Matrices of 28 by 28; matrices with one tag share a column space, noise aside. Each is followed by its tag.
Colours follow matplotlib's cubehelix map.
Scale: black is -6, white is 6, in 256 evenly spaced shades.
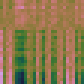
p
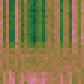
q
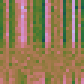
q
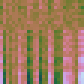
p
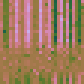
q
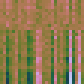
p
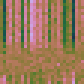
q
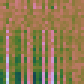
p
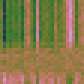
q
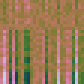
p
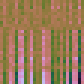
p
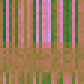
q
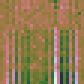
p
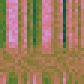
q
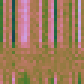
q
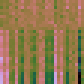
p
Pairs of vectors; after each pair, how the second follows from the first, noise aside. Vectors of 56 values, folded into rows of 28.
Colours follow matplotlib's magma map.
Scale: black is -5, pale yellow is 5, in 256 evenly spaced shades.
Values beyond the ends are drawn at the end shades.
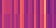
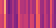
wrapped around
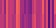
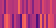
shuffled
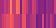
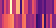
scaled up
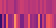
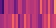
shuffled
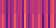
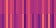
negated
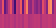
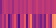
wrapped around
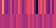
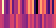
scaled up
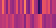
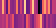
scaled up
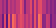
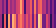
scaled up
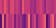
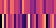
scaled up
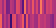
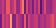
negated
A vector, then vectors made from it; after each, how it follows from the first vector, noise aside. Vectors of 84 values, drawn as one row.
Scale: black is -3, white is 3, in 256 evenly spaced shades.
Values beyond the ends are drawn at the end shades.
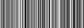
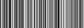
reversed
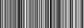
negated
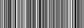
wrapped around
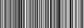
negated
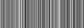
shrunk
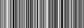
wrapped around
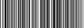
wrapped around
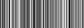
wrapped around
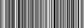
wrapped around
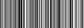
negated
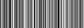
reversed
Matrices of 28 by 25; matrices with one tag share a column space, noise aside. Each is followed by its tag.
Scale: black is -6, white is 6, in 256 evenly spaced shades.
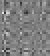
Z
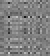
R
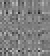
Z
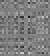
R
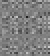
R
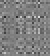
R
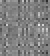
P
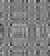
P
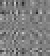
Z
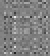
R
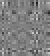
Z
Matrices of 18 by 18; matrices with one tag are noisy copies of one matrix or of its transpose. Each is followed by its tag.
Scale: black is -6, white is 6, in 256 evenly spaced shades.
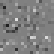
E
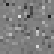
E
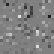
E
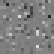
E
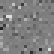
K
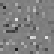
E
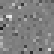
K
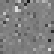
K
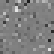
K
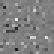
E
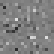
E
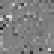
K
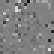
K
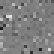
K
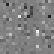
E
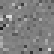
K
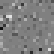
K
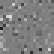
K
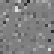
K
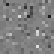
E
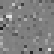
K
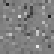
E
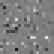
E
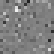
K
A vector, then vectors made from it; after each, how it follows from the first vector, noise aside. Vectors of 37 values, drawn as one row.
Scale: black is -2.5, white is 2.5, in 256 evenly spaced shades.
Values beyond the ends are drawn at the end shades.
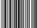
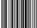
wrapped around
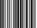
reversed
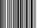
reversed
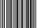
wrapped around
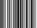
reversed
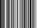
negated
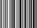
wrapped around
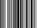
reversed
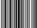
copied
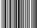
copied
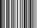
negated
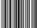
copied
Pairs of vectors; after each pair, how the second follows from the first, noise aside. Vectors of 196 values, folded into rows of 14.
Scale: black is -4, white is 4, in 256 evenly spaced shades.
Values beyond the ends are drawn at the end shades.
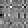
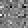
sign-scrambled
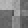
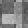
wrapped around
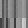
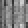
wrapped around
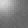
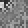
sign-scrambled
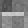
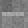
shrunk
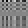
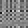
wrapped around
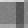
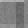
shrunk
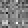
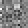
wrapped around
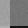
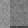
shrunk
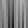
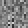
sign-scrambled
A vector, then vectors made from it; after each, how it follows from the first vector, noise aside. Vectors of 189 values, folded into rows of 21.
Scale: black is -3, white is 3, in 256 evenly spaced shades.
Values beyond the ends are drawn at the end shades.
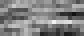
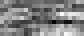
negated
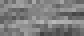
shrunk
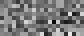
sign-scrambled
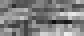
negated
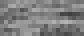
shrunk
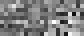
sign-scrambled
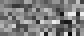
sign-scrambled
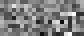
sign-scrambled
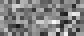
sign-scrambled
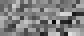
sign-scrambled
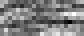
negated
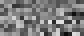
sign-scrambled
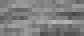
shrunk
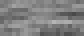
shrunk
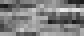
wrapped around
